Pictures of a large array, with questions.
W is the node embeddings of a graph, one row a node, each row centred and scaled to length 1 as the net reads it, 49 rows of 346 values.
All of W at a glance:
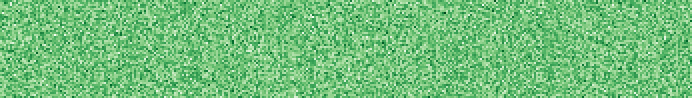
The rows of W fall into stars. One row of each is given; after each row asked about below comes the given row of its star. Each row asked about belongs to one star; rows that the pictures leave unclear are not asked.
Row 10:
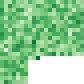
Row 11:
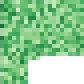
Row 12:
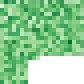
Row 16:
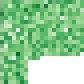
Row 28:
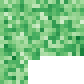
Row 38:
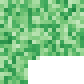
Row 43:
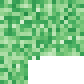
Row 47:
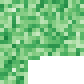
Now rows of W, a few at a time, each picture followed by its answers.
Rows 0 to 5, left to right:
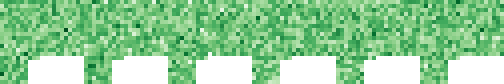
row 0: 43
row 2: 38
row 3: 28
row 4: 10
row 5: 43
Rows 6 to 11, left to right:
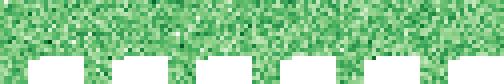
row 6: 38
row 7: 10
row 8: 10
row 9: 43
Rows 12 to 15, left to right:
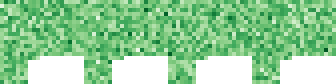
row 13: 10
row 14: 11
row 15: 28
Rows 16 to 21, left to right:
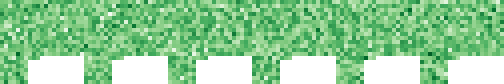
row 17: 12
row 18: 10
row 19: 43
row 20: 11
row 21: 11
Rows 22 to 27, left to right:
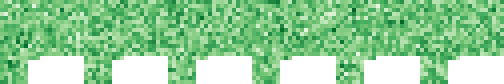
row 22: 16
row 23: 12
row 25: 16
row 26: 28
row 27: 11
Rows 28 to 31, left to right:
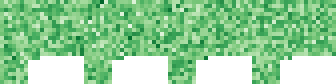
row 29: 16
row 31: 43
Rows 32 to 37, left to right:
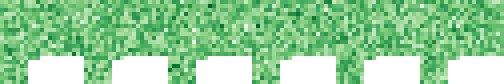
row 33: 28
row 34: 38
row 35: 43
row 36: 16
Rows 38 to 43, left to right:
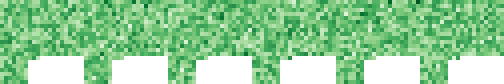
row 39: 16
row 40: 47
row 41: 10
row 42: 12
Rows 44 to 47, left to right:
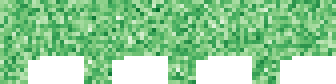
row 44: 28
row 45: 11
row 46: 12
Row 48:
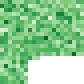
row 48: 11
